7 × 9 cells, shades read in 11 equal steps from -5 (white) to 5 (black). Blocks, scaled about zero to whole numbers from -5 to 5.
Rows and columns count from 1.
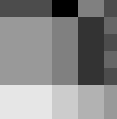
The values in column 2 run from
-4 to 2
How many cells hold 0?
10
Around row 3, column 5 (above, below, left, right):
0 0 -1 0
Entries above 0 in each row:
7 3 3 3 3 0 0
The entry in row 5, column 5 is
0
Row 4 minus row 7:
3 3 3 3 3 3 5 5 2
